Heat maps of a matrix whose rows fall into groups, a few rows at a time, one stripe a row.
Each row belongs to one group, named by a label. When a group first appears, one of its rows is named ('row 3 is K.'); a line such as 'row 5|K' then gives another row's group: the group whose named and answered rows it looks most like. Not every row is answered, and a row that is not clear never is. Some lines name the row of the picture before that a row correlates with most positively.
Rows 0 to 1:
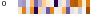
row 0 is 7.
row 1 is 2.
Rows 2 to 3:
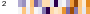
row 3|2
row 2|7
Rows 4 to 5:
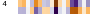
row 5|7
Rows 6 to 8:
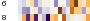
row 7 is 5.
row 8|2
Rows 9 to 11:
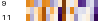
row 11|5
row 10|5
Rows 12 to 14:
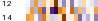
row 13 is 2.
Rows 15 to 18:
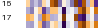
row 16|7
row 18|7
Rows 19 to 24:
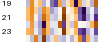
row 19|2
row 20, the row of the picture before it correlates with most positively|17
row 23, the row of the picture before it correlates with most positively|17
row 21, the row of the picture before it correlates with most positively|17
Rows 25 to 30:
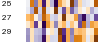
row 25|2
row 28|2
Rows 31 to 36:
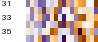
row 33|7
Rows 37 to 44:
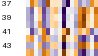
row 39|7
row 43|7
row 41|5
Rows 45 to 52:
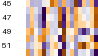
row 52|5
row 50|5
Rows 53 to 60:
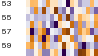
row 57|5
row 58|2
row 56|2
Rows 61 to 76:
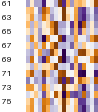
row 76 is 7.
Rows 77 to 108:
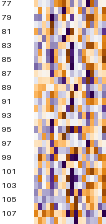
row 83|7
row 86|7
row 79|7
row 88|2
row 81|5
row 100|2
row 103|7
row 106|5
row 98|5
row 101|7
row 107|5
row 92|5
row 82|2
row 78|2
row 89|5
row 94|2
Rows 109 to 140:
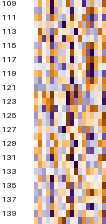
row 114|2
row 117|7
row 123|5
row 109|2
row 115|7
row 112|2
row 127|2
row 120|7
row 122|5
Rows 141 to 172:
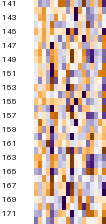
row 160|7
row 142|5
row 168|5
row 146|2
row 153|5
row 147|2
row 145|5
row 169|2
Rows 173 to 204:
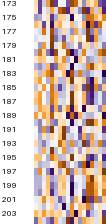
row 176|2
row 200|7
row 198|7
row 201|2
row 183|5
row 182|7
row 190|7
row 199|7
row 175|7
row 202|2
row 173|5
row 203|5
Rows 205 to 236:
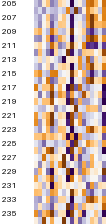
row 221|5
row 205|7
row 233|7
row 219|5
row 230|5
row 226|5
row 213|2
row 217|5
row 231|2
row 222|5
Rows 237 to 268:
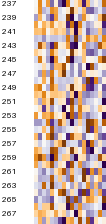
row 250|5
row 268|2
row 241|5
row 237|2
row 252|2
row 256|5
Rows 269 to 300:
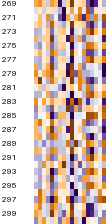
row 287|5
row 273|7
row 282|7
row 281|2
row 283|5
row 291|7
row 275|7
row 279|5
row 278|5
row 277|7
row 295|7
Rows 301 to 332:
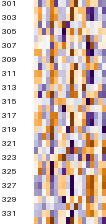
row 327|7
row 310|5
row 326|7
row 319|5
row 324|2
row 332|5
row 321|7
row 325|2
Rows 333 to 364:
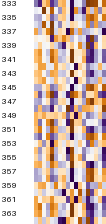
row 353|2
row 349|5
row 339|2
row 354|5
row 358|7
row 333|7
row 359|5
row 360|2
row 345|7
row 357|7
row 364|2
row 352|7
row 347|7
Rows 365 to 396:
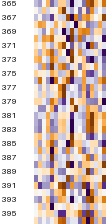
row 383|7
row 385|5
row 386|2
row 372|5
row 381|7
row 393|7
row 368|5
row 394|2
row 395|2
